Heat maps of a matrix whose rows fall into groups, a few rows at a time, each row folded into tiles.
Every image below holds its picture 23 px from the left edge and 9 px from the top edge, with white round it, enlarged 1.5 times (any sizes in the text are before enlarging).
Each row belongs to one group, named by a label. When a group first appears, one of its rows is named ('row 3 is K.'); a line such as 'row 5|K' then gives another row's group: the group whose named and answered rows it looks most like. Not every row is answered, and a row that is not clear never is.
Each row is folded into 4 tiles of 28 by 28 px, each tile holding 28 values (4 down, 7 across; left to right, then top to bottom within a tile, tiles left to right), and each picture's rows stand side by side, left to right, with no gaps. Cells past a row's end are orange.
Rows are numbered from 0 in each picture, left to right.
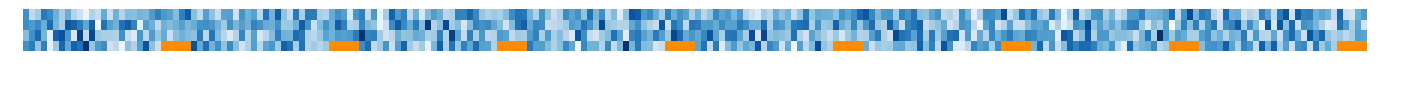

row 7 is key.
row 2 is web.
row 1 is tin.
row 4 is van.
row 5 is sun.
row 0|van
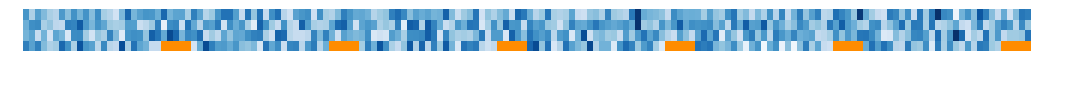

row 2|key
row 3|van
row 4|tin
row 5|key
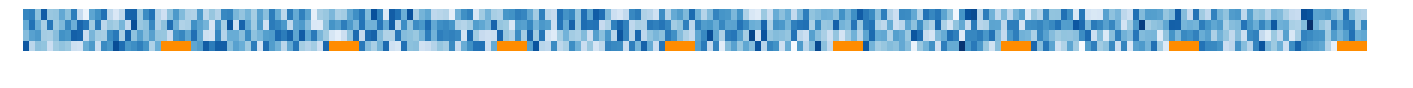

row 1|key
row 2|web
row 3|web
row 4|van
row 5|sun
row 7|tin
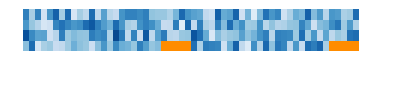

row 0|web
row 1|key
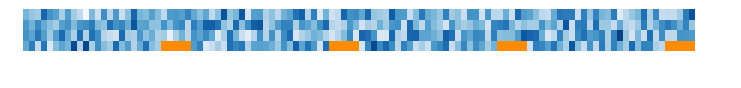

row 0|van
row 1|web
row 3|key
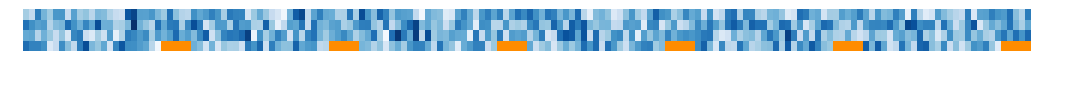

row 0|tin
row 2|sun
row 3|sun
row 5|tin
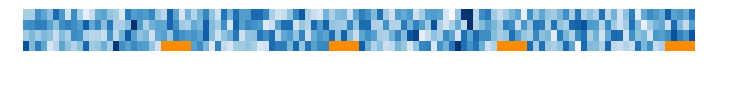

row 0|tin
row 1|web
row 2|sun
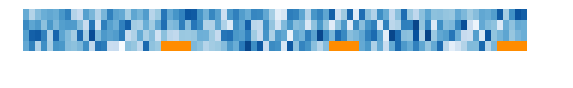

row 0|van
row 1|sun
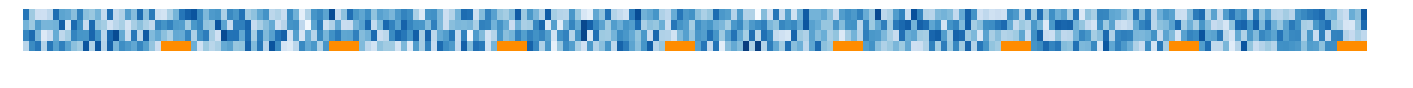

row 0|key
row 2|sun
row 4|van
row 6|key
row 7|web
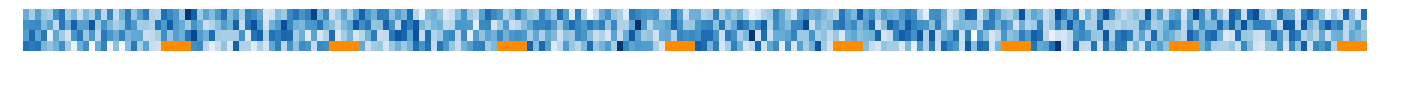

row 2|sun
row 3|tin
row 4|van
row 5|sun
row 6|key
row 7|web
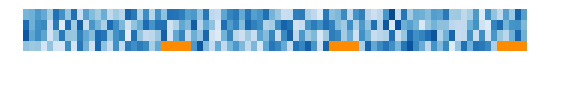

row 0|web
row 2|key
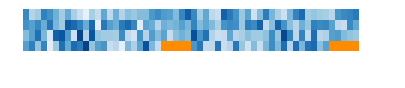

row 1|web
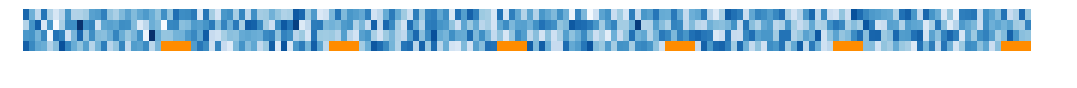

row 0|van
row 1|web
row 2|key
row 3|tin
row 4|key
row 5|sun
